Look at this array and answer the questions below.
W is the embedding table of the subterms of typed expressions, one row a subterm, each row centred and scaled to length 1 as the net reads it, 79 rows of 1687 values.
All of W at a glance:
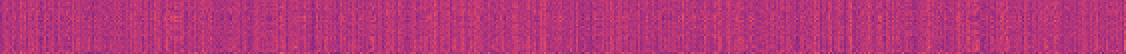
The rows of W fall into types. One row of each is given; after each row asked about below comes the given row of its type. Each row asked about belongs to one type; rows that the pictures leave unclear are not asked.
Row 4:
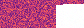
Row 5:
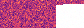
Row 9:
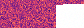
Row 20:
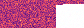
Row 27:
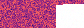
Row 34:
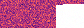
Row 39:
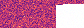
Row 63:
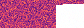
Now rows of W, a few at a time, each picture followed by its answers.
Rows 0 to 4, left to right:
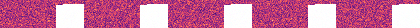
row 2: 63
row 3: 20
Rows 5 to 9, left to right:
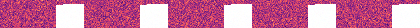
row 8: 20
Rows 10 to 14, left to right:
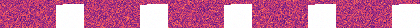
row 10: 63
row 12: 63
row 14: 34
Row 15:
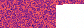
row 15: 27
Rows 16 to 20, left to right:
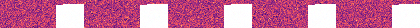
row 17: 5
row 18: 39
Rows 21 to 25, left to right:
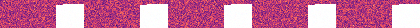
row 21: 20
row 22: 27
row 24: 20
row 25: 4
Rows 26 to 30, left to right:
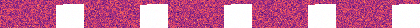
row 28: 20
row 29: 27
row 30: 4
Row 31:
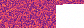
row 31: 63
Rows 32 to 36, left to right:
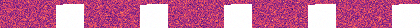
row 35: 39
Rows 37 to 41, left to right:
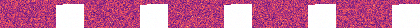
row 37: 20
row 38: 27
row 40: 9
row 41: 4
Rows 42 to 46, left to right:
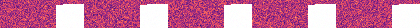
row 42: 4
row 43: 5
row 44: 27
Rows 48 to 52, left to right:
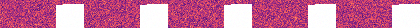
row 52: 20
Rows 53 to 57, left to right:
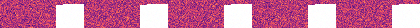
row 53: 34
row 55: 34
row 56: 4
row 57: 4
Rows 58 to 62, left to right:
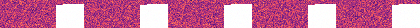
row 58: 63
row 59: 4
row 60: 39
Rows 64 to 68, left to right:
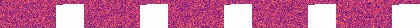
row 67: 63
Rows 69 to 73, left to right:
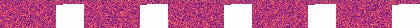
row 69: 63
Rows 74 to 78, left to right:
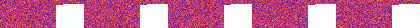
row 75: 34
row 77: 39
